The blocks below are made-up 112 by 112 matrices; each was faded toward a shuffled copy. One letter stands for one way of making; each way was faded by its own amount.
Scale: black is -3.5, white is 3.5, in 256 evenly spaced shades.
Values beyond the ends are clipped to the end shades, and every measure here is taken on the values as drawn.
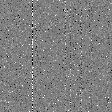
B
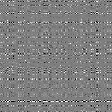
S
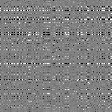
S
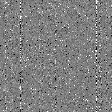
B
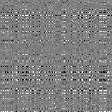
S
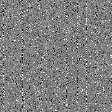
B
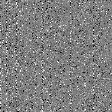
B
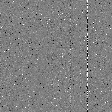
B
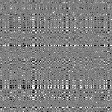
S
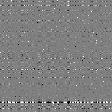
S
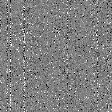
B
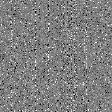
B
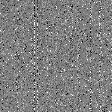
B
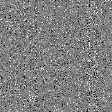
B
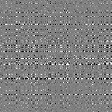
S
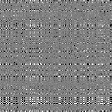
S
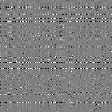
S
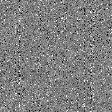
B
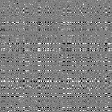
S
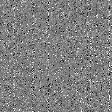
B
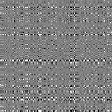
S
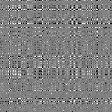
S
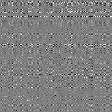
S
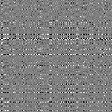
S
